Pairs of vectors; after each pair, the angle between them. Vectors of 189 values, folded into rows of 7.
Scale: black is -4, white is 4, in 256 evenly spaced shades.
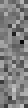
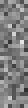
nearly opposite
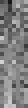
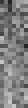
nearly parallel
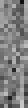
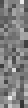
nearly opposite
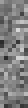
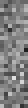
partly aligned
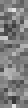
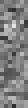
nearly opposite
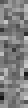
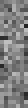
partly opposed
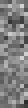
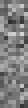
nearly parallel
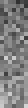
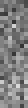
partly aligned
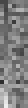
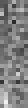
nearly parallel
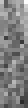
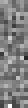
orthogonal
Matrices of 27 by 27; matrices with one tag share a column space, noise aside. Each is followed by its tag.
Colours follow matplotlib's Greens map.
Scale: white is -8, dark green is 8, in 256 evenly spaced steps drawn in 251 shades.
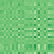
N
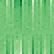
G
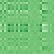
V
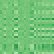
N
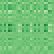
V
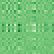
V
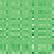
N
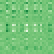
V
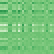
V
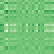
V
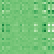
V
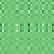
V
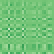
N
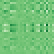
V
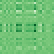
V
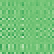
N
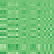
N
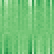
G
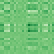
V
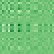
V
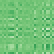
N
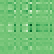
V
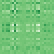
V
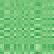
N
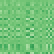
N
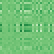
V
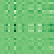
V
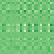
V
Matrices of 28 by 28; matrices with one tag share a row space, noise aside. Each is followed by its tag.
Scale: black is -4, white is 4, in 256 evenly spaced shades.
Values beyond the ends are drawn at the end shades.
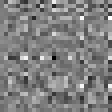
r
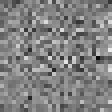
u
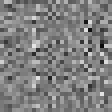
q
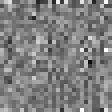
q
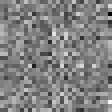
u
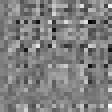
r
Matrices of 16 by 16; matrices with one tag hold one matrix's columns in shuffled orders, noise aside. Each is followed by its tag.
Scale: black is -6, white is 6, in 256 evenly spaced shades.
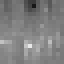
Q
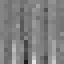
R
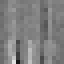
R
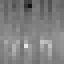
Q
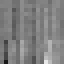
R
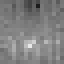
Q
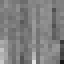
R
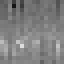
Q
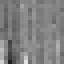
R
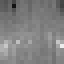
Q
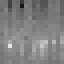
Q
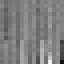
R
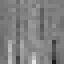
R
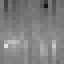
Q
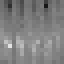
Q
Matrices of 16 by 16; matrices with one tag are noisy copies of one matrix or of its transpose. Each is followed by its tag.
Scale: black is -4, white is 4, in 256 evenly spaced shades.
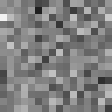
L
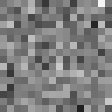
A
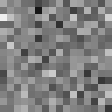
L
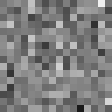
A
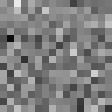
L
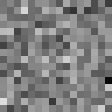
A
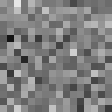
L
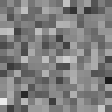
A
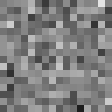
A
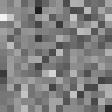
L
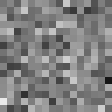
A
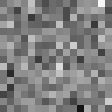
A
